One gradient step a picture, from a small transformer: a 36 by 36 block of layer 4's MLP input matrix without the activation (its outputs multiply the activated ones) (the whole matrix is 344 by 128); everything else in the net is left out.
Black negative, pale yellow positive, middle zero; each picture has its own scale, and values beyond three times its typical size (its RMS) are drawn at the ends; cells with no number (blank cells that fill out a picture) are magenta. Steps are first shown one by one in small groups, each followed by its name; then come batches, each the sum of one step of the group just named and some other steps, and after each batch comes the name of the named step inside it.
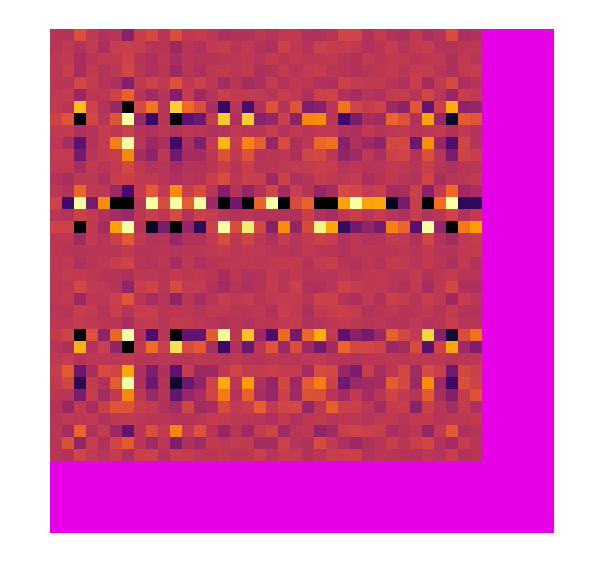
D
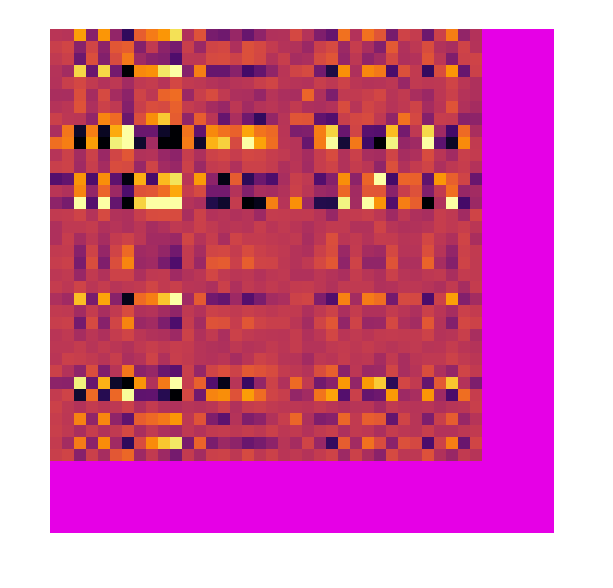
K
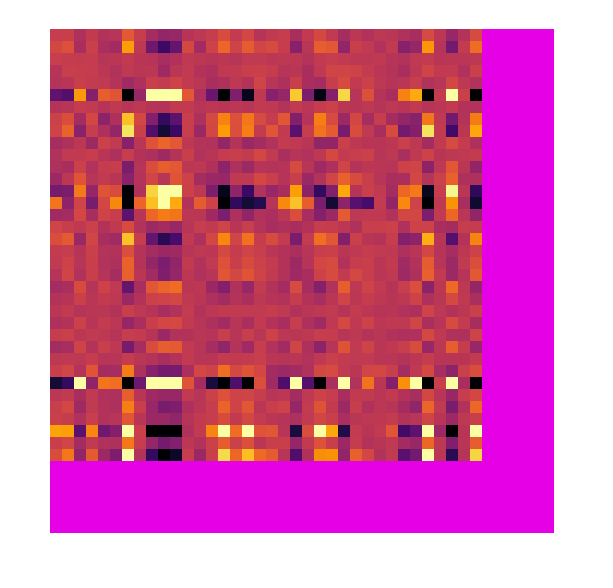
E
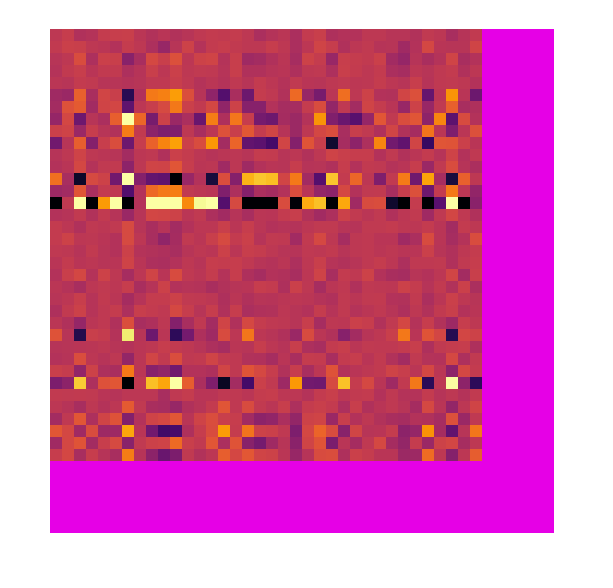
E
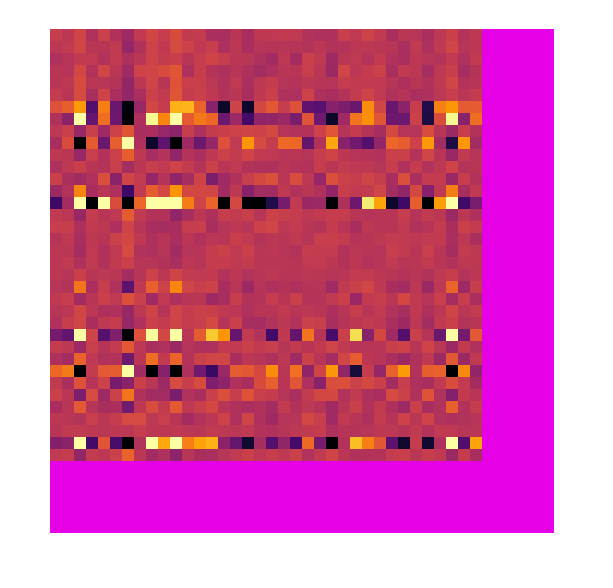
K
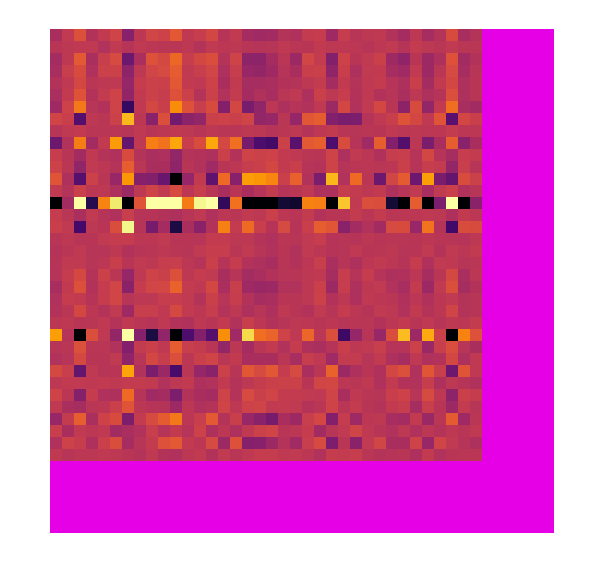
D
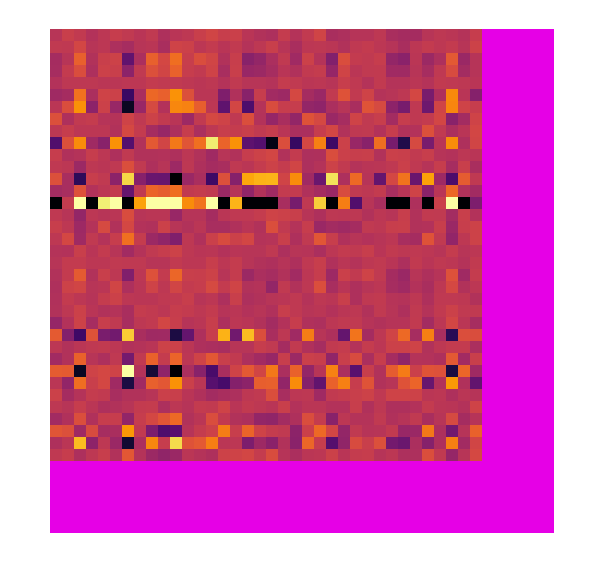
E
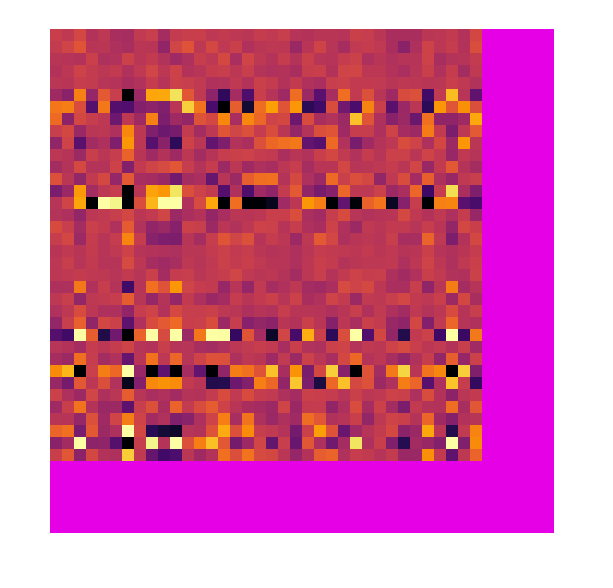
E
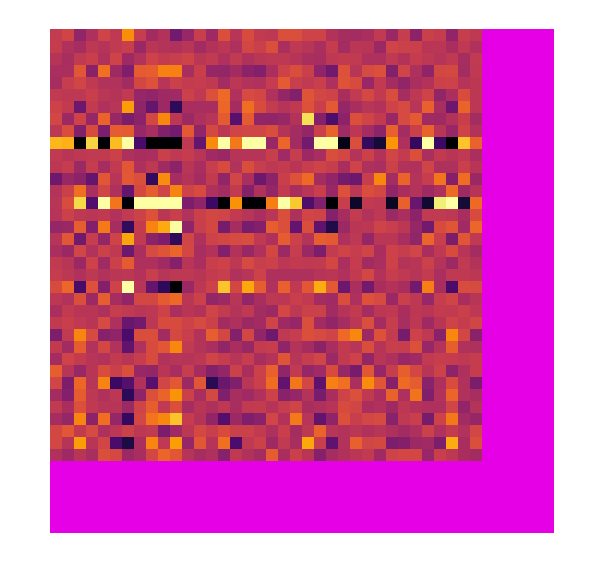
K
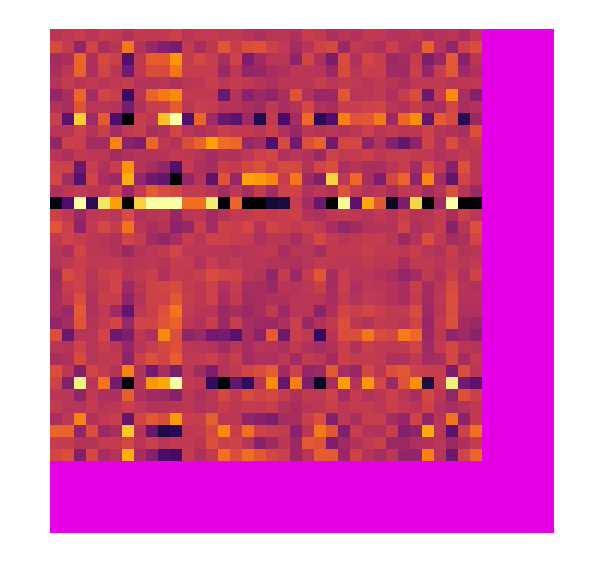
E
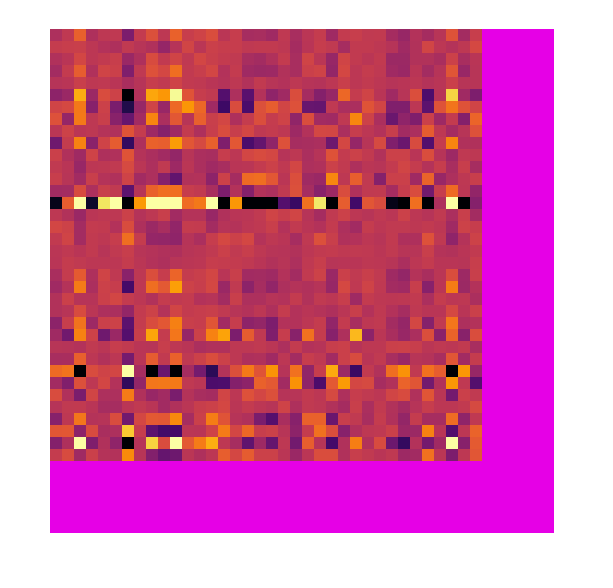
E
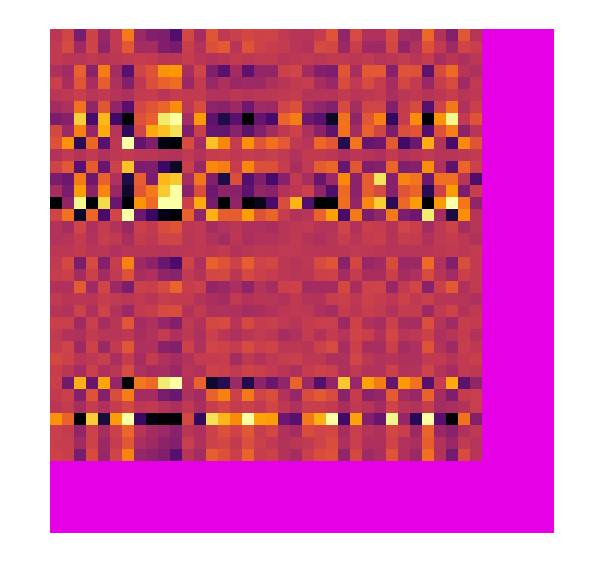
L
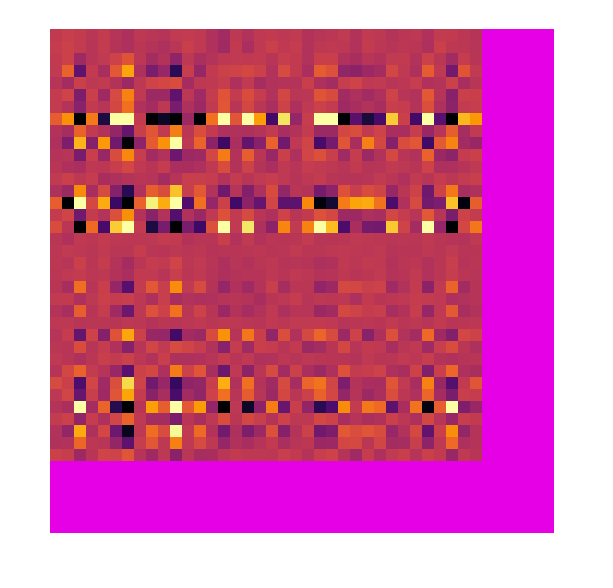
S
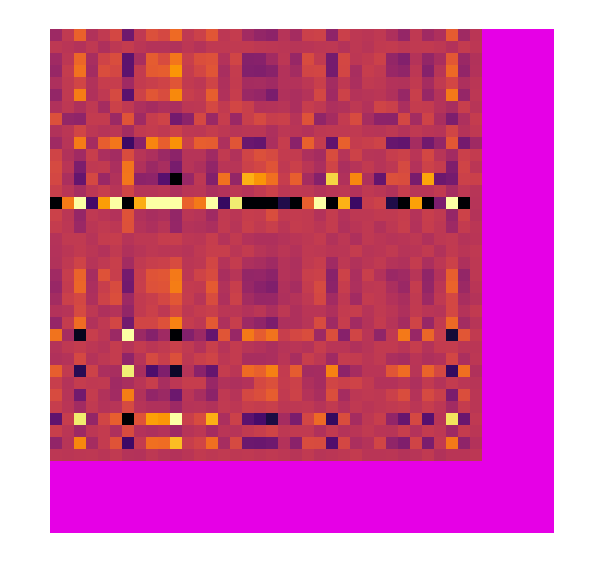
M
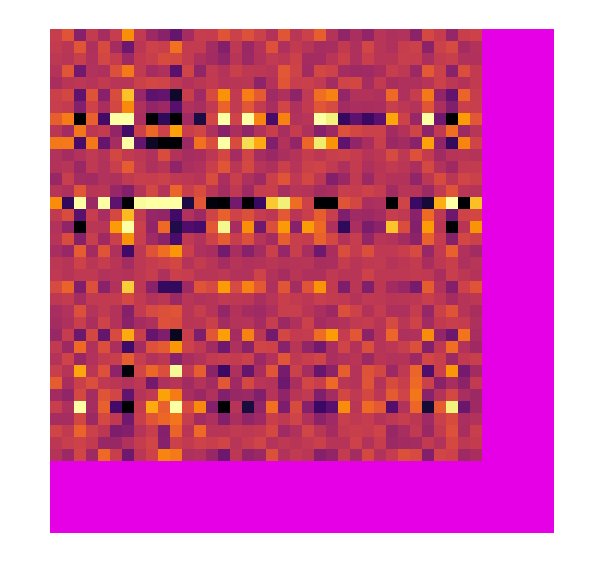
S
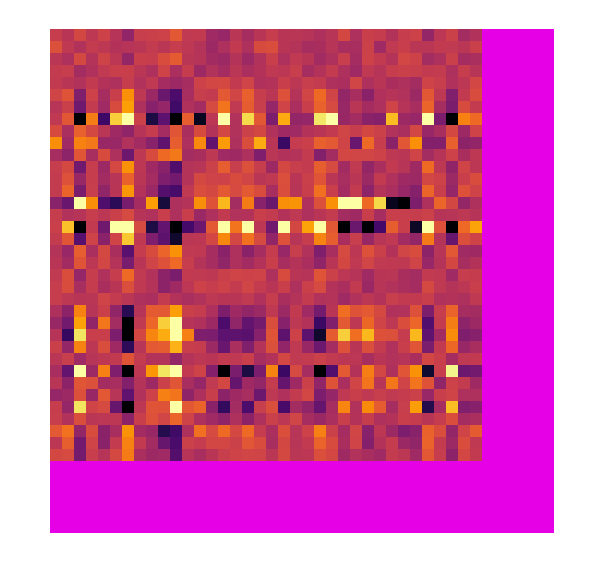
S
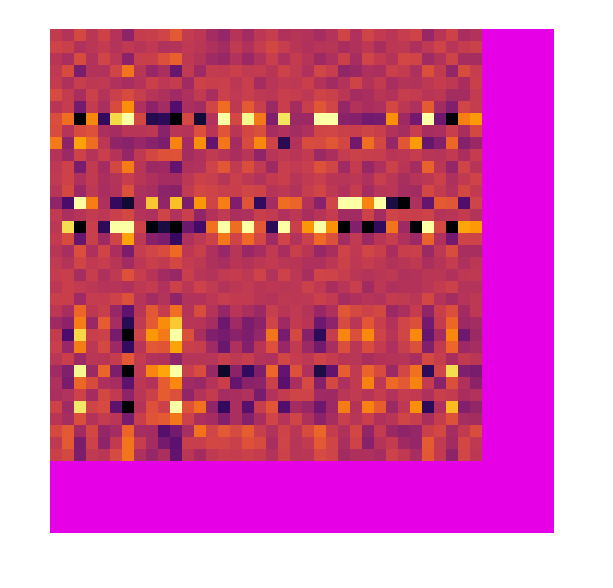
S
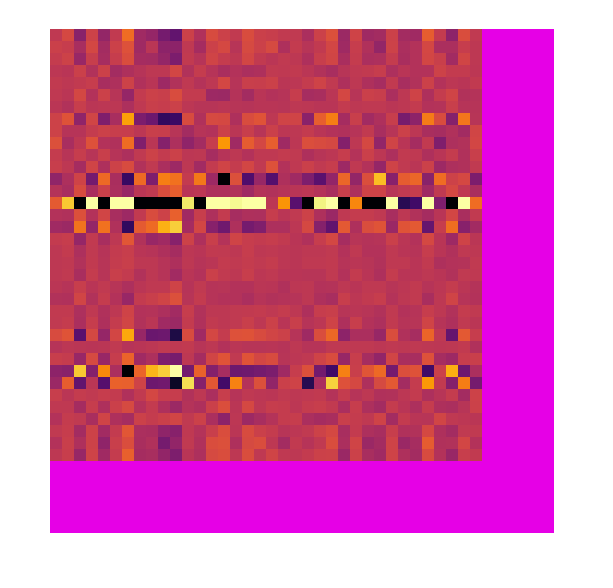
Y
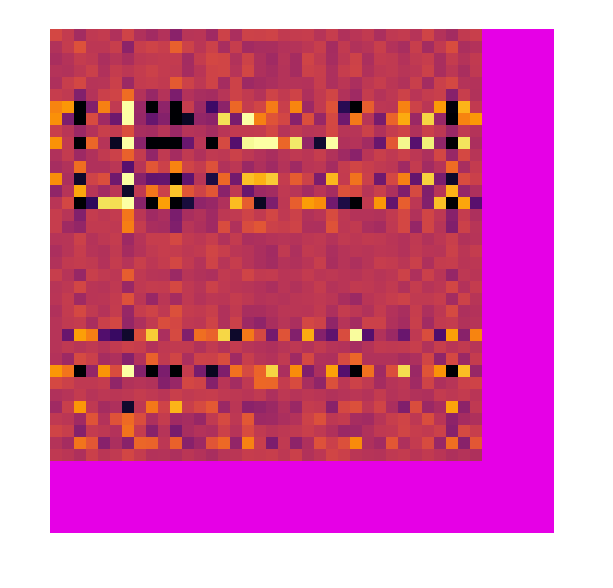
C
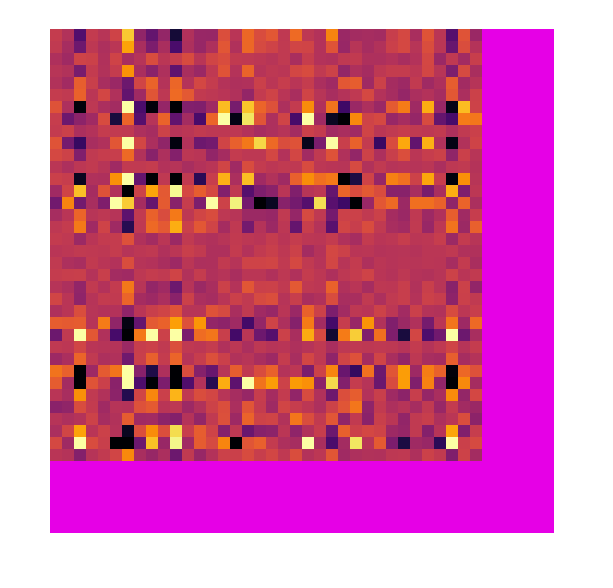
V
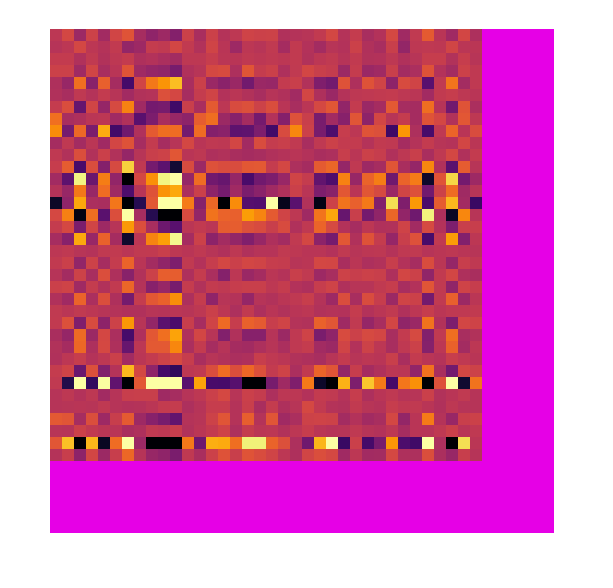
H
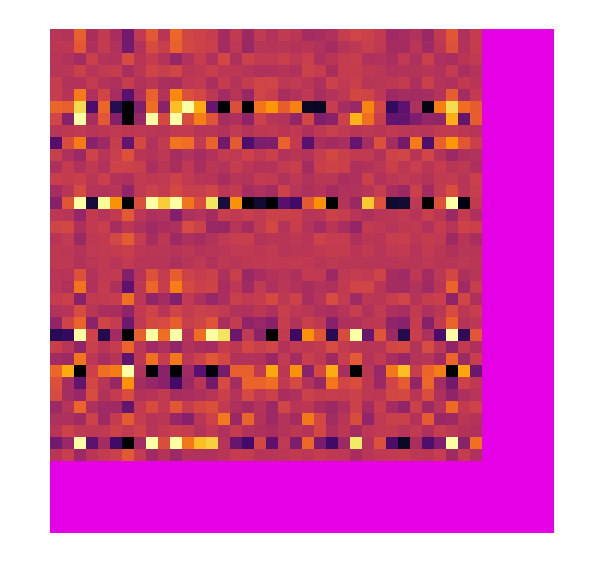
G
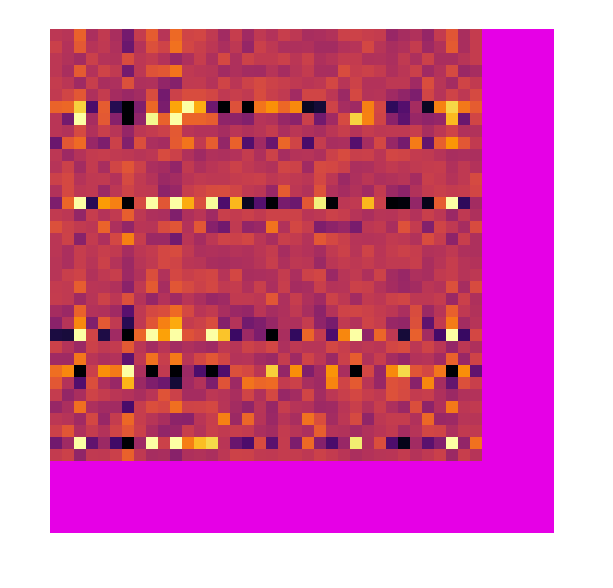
G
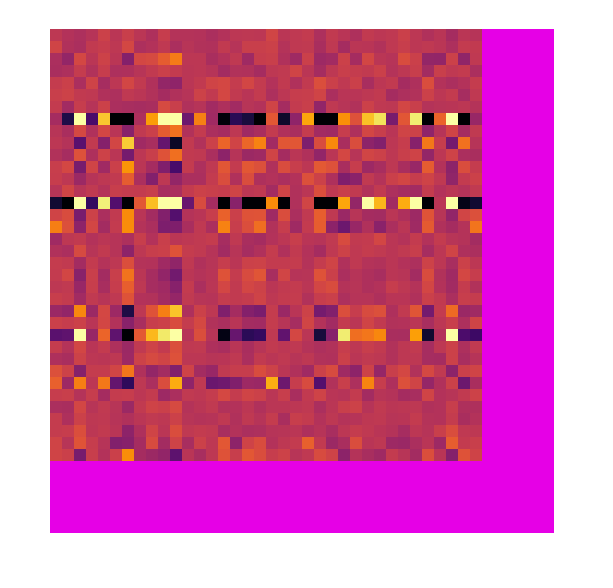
V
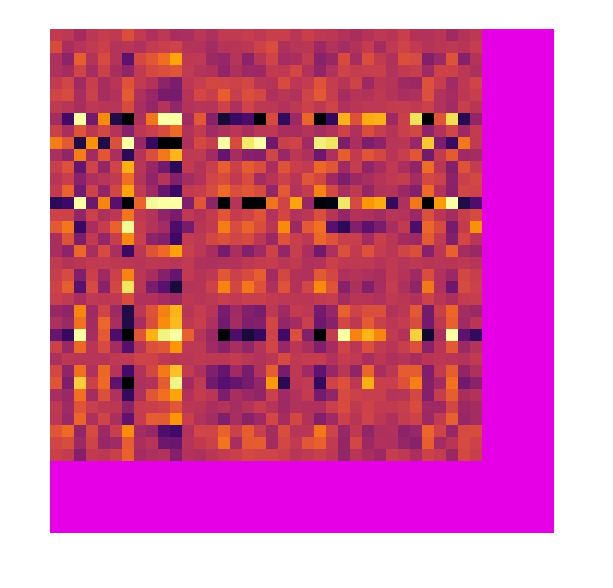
V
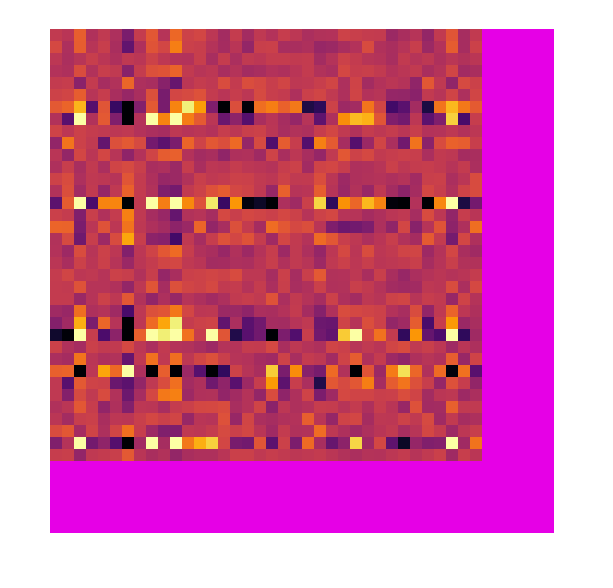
G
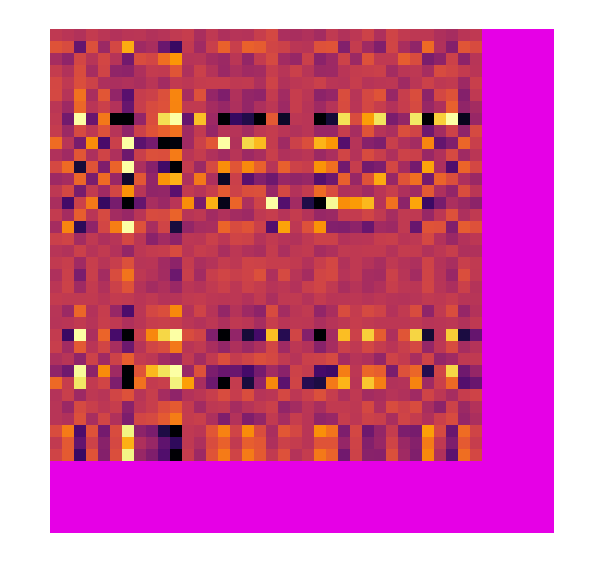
Y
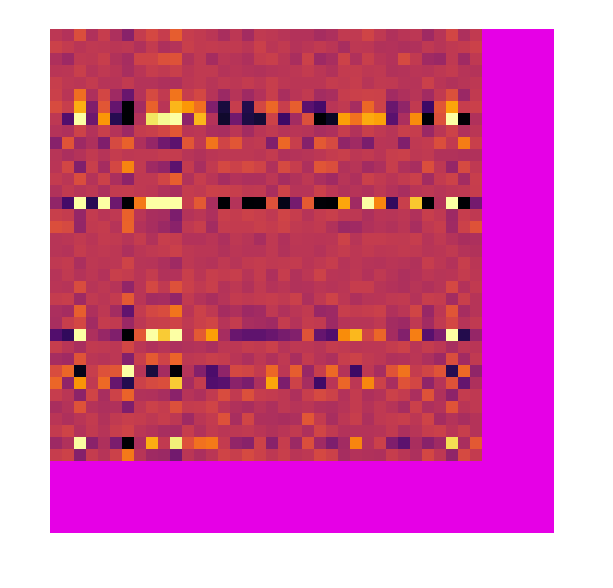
G
